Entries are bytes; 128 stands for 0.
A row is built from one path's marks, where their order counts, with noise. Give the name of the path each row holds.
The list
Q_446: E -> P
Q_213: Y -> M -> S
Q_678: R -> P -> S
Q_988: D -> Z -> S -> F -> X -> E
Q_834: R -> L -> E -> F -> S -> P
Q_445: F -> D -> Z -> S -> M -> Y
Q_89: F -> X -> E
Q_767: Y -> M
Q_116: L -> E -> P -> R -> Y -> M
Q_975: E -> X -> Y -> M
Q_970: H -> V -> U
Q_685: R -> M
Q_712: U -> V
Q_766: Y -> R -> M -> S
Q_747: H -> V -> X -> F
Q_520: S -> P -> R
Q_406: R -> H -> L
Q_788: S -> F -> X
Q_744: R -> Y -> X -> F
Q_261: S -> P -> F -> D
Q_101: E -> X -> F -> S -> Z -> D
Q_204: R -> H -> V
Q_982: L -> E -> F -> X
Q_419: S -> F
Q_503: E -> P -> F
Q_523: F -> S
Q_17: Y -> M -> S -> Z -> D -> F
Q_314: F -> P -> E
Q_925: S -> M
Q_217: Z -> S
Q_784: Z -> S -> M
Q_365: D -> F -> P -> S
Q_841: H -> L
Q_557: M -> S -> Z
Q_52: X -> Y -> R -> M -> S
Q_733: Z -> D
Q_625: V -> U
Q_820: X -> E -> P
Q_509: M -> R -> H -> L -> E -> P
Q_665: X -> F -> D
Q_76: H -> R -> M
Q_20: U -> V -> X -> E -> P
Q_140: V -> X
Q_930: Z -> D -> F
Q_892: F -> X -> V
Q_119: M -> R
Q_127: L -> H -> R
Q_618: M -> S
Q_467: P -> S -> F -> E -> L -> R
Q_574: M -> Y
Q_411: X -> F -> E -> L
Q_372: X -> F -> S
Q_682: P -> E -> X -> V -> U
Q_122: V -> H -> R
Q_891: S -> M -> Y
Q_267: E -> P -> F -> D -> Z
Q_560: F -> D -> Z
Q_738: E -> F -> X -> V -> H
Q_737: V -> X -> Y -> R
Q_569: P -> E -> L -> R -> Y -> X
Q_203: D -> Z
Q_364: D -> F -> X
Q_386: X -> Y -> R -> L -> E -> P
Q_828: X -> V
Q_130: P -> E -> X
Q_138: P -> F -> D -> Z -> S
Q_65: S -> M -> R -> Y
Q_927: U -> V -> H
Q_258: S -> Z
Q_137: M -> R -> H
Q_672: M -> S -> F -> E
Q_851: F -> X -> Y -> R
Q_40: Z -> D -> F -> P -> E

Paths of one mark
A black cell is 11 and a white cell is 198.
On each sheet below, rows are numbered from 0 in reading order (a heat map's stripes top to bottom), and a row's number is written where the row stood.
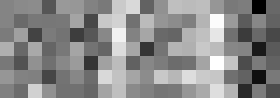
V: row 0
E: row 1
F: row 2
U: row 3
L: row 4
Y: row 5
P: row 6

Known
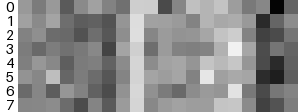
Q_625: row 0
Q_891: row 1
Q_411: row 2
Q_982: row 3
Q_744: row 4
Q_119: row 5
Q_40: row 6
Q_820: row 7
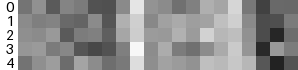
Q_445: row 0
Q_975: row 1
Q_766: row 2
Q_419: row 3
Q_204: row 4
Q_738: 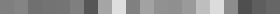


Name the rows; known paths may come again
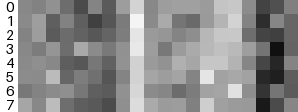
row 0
Q_820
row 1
Q_523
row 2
Q_892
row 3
Q_970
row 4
Q_52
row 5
Q_119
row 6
Q_138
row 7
Q_618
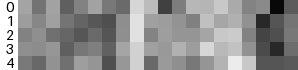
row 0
Q_712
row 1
Q_672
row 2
Q_411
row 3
Q_766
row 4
Q_127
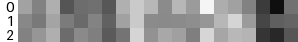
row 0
Q_574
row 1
Q_682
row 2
Q_685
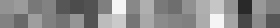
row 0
Q_419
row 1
Q_446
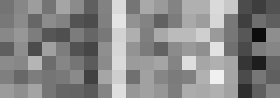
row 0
Q_406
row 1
Q_365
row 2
Q_828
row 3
Q_930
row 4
Q_137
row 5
Q_982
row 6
Q_65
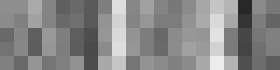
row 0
Q_520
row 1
Q_467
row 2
Q_40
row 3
Q_988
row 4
Q_116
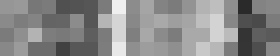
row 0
Q_788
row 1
Q_975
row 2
Q_678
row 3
Q_372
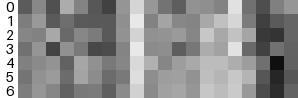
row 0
Q_733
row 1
Q_89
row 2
Q_509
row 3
Q_560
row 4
Q_122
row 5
Q_204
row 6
Q_744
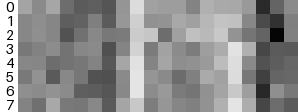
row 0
Q_891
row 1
Q_386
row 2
Q_140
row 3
Q_834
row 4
Q_738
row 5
Q_445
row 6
Q_261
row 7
Q_569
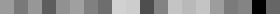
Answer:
Q_625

